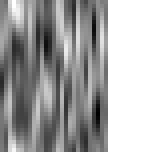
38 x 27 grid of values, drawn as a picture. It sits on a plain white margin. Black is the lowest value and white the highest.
The histogram is bell-shaped. The ninth with the highest average is the top left. On average the colour sits 50% of the way up the scale. Streaks run downward.
